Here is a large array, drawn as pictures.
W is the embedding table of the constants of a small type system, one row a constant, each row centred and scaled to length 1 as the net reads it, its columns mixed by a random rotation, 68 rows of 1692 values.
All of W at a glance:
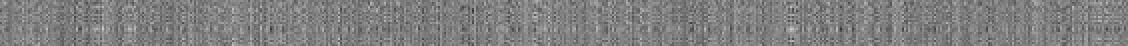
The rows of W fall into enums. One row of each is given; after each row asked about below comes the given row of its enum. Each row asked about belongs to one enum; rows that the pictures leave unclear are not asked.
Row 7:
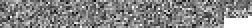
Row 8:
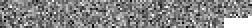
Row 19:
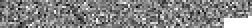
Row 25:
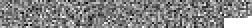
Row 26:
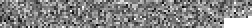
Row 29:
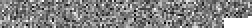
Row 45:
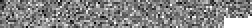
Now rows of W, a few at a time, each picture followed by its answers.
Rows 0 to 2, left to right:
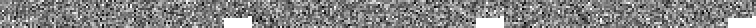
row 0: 29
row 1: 26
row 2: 19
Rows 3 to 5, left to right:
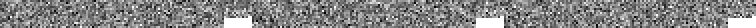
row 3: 7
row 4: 26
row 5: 8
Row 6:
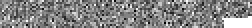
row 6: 29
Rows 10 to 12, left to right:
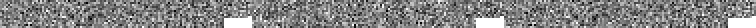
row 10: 25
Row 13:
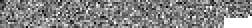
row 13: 45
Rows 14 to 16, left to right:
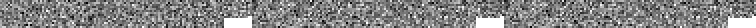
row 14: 25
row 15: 45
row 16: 45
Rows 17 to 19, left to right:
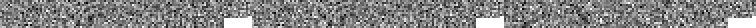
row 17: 25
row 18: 25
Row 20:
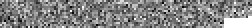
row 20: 26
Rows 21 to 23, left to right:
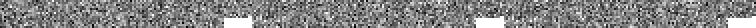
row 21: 8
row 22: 29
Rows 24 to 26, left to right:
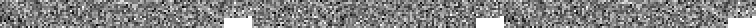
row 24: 26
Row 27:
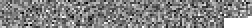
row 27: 25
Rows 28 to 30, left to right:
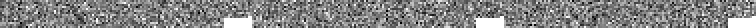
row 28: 19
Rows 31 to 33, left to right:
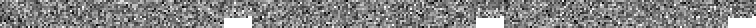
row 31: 26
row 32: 7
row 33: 45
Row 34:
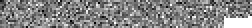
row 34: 45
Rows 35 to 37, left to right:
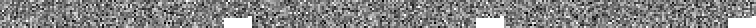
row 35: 29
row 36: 8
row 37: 25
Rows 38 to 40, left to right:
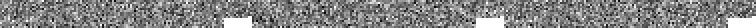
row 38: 29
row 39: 26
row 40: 29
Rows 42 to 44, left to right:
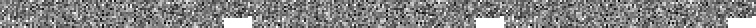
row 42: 29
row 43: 29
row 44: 29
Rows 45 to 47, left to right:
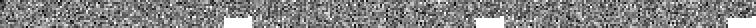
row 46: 29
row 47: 29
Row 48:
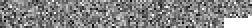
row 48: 8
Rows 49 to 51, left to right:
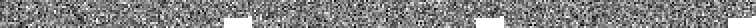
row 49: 19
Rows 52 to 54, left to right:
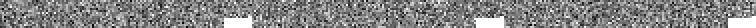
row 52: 8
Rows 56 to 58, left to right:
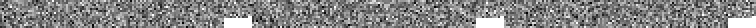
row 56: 8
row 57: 26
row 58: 25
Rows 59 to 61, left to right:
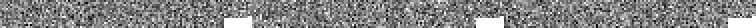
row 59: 25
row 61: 8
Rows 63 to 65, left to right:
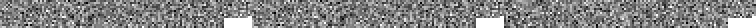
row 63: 25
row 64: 25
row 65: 8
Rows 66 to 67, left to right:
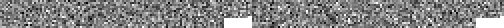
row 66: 25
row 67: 19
